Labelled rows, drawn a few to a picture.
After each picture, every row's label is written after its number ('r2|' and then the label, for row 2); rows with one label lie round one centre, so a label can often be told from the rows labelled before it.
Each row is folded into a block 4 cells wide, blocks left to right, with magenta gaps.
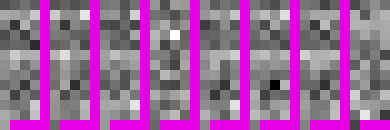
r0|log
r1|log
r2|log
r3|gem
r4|log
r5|log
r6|log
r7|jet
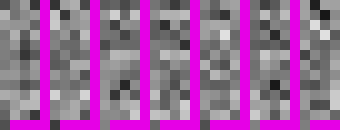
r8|jet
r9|jet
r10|log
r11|log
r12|gem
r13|log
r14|gem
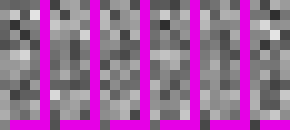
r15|log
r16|jet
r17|jet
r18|log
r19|jet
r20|gem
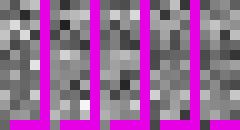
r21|gem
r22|log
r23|log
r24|jet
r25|jet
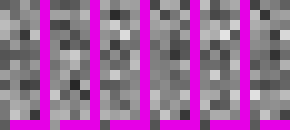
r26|jet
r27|log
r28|gem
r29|jet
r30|gem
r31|jet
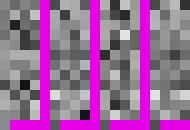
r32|log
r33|jet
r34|gem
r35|jet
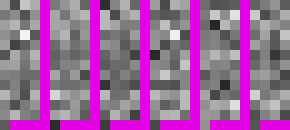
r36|gem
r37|jet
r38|jet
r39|gem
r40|log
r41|jet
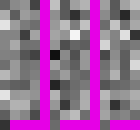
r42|jet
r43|gem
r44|gem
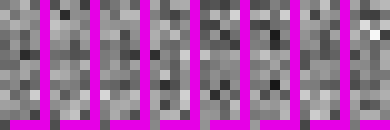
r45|jet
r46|jet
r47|jet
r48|gem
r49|log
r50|log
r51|jet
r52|gem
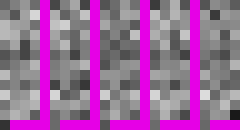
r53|jet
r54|jet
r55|jet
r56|jet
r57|jet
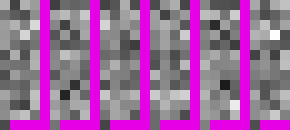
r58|gem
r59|log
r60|jet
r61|jet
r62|log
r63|gem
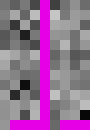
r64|log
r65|jet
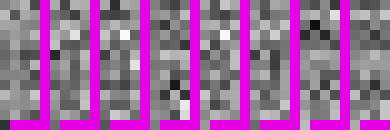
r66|jet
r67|gem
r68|gem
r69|log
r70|gem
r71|gem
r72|log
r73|log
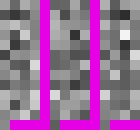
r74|gem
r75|jet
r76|gem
